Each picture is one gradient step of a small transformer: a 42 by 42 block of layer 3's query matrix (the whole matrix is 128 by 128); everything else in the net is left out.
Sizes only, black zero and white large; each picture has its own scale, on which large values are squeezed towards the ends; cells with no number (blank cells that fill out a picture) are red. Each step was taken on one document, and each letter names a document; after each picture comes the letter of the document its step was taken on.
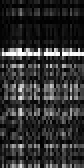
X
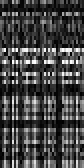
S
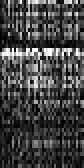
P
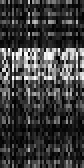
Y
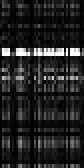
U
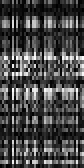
Y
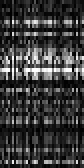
Y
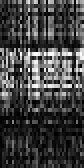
P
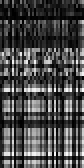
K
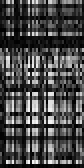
P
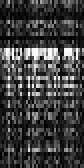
P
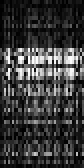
K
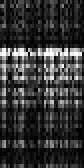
X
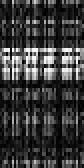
S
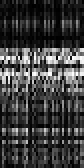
S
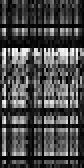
X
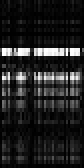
U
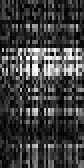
P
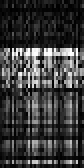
K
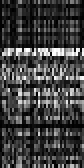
U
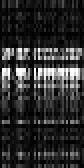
U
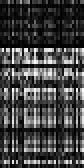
Y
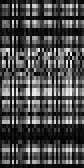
Y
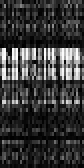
S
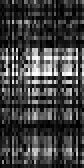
K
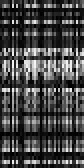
S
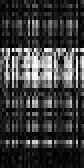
K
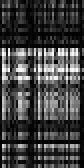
U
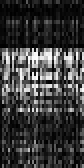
K
